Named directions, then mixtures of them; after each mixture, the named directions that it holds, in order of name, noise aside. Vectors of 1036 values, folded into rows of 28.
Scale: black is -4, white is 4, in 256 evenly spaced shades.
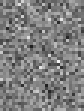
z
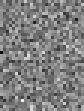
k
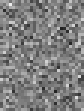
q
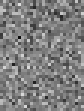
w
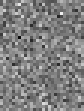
k, w, z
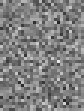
k, q, z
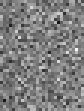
k, w, z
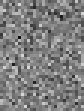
w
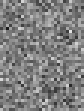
k, q, z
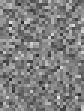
k, q, z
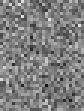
q, w, z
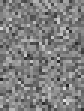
k, q, z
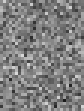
k, q, w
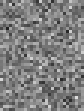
k, q, z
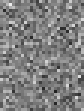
q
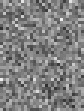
q, z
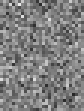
q, w, z
